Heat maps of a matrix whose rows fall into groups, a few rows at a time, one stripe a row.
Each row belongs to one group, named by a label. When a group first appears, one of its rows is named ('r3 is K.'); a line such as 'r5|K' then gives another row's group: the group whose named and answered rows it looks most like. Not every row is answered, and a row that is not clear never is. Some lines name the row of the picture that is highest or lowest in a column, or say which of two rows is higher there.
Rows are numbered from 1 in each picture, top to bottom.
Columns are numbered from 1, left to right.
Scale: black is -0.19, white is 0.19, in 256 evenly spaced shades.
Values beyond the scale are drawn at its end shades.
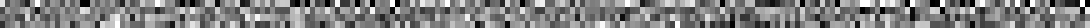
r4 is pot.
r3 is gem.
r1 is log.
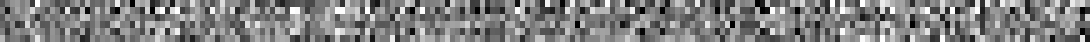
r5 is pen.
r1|pot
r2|pen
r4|gem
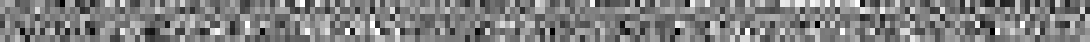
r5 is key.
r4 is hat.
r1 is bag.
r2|log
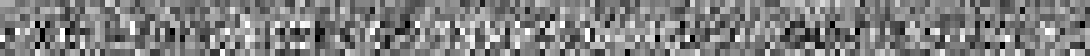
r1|bag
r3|key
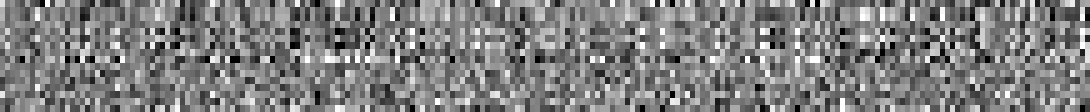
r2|log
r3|log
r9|key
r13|pot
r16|pen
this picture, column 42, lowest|9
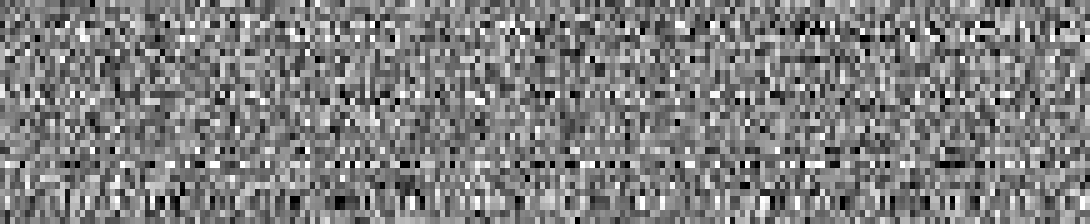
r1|bag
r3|key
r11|pot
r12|pen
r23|log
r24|key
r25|gem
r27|gem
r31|key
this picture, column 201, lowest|26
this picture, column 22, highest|20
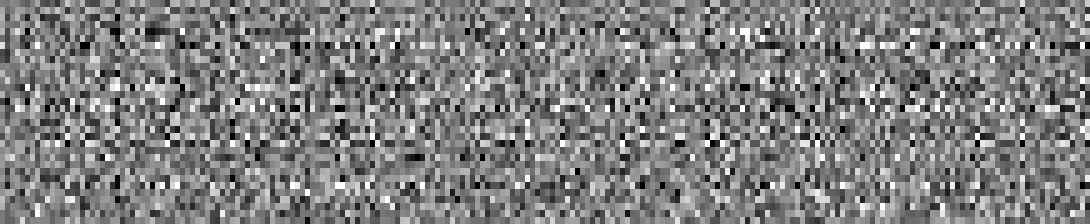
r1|hat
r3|hat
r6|key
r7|log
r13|gem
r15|key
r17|pen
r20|hat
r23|bag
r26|hat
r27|pen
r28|key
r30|log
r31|pot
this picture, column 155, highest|27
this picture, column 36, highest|27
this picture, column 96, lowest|27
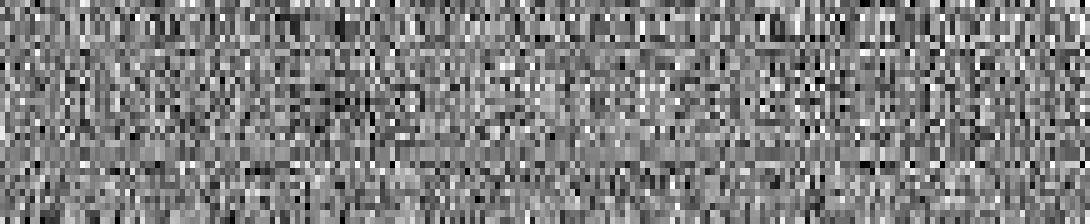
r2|hat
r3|pot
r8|log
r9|hat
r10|hat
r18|log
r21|gem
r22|log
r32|hat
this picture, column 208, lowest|20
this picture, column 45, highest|3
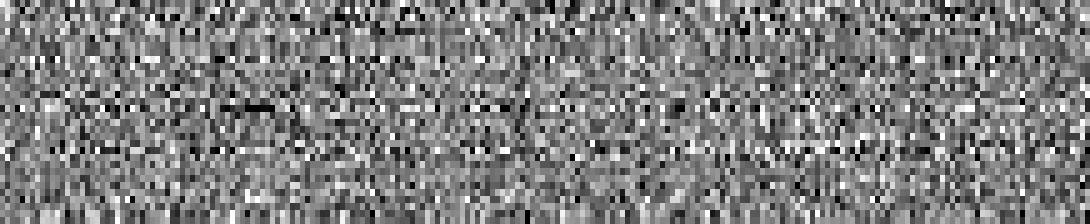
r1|bag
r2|key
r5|gem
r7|hat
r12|log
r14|hat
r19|pot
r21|bag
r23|gem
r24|pen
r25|gem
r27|pen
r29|gem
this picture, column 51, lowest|16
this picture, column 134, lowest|19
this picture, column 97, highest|9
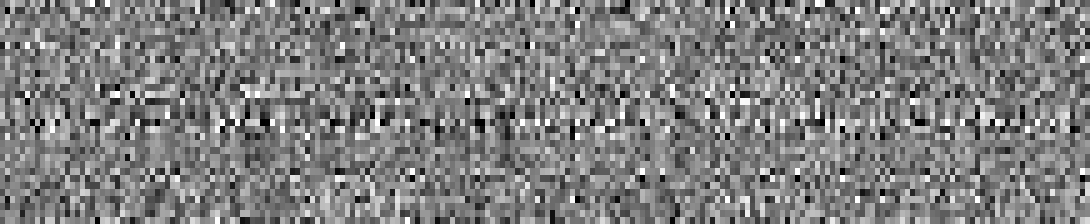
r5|log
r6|pot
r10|gem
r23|gem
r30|key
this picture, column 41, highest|20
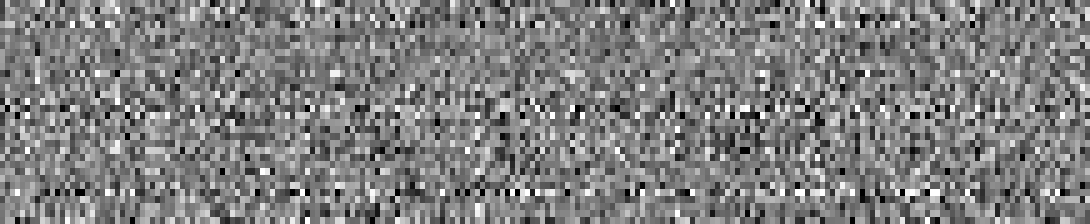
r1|bag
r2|pot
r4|bag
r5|gem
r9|pot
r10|log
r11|key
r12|pot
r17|gem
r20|gem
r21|pot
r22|gem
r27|pen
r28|bag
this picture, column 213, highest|17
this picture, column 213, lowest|28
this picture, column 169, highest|27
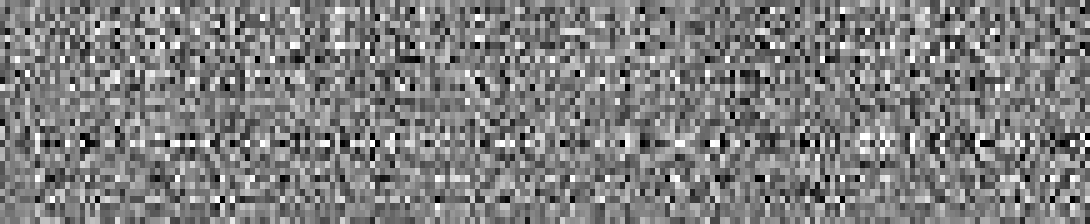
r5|key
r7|pen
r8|log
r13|bag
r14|gem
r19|hat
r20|log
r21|hat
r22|log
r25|bag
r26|pot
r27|hat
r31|pot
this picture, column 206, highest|29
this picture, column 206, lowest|26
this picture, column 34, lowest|21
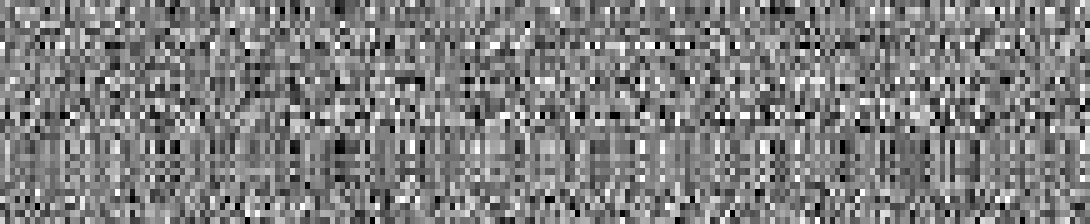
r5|hat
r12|bag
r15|log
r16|pen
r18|pot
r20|hat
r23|gem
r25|gem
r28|pot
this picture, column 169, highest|16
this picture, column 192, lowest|31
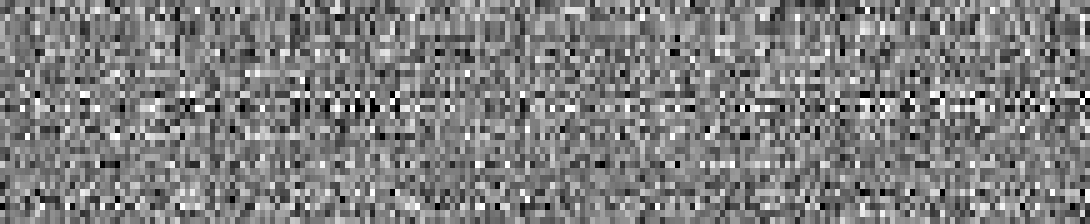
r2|key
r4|log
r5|log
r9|bag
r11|gem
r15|log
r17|log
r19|hat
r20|gem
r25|hat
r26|pen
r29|hat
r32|pen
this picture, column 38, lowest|16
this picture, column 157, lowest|16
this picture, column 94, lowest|8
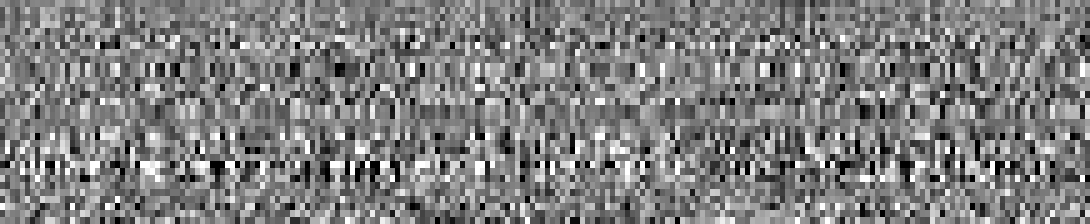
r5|bag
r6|pen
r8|gem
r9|log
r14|log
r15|pot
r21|gem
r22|gem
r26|log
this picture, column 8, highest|26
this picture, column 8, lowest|20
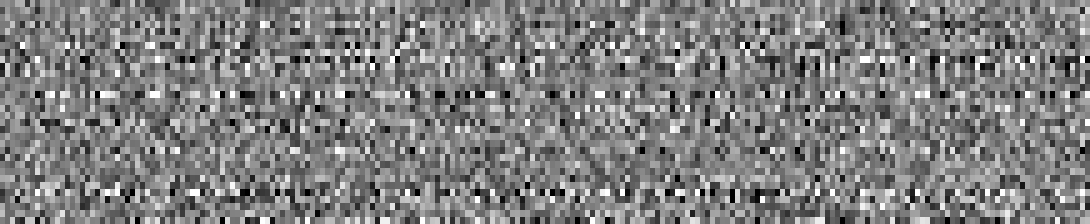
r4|key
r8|key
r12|log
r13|pen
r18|hat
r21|log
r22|pen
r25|pot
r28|pot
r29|gem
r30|log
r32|key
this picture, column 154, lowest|14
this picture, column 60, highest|14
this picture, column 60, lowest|9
